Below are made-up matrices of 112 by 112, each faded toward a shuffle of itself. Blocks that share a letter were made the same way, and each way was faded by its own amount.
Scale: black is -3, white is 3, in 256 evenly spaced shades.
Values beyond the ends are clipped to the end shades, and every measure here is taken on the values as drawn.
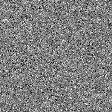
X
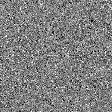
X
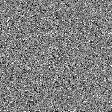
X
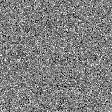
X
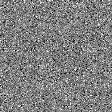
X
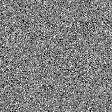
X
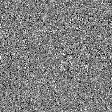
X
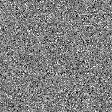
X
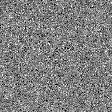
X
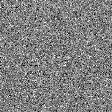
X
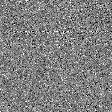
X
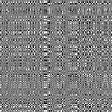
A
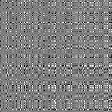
A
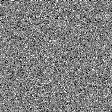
X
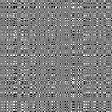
A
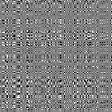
A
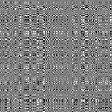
A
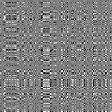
A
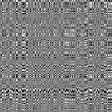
A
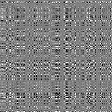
A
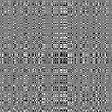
A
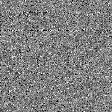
X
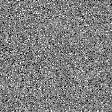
X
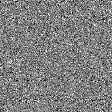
X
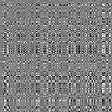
A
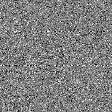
X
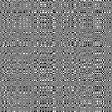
A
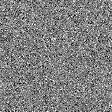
X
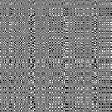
A
